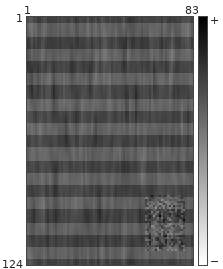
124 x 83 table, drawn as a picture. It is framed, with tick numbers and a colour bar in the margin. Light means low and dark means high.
There is no overall slope. The bottom right is the roughest part. Overall the values sit about 70% of the way up the scale. An odd patch, rougher than its surroundings, sits in the bottom right. Horizontal stripes repeat 10 times down the table.
